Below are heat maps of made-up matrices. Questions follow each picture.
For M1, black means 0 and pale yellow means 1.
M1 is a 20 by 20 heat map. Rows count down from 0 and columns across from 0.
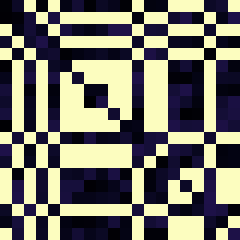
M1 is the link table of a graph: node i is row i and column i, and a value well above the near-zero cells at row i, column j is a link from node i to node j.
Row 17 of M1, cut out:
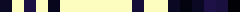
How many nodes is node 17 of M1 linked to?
10
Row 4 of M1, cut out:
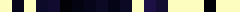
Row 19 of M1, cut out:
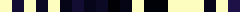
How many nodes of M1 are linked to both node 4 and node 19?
7
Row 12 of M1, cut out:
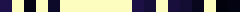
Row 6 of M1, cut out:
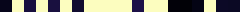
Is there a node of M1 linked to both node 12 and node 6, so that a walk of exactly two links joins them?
yes
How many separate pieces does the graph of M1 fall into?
2
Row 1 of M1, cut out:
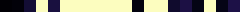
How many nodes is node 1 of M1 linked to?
10
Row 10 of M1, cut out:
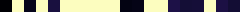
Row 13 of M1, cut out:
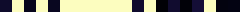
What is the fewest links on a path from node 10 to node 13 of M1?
1
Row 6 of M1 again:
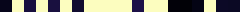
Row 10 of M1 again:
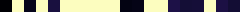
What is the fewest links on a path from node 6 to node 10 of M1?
1
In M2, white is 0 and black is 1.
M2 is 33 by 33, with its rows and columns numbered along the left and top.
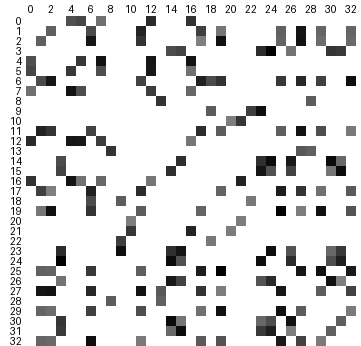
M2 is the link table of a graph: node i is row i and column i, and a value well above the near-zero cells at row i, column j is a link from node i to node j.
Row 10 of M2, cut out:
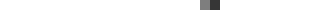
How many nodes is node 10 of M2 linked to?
2
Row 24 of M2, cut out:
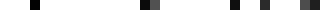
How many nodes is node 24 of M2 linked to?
7
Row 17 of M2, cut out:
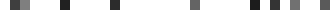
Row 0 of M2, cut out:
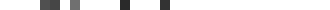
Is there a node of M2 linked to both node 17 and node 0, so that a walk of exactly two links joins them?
no
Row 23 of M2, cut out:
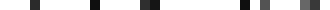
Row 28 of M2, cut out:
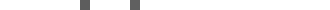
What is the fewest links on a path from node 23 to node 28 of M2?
6
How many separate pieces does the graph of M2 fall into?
2
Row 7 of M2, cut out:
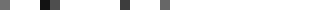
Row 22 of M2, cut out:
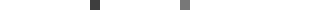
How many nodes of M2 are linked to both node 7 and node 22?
0
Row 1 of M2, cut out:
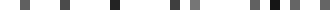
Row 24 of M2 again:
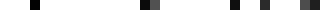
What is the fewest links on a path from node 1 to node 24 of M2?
5
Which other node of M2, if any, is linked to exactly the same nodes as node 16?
none
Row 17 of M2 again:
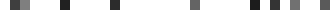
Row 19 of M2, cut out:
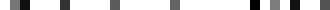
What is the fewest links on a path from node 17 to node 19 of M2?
1
